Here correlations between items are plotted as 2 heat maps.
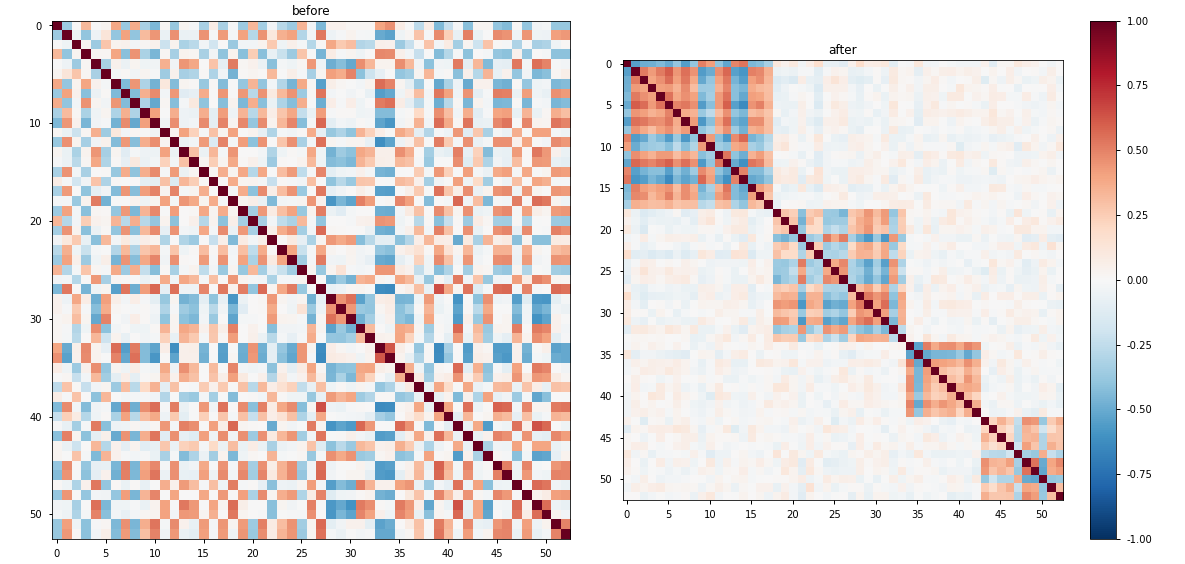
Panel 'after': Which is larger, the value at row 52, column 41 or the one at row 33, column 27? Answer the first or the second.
the second
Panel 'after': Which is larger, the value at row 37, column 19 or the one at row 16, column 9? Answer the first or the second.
the first
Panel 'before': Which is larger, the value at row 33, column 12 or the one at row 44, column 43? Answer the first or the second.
the second
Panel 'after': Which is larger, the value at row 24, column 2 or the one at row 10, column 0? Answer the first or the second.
the second
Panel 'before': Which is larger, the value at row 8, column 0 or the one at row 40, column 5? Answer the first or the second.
the first
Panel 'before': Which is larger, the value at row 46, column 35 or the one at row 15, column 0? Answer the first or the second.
the first
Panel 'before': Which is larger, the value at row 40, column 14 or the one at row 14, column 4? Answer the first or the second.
the second
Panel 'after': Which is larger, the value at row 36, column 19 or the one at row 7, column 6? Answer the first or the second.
the second
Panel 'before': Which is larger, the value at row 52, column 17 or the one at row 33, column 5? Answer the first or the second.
the first
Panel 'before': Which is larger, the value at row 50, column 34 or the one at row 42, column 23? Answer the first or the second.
the second
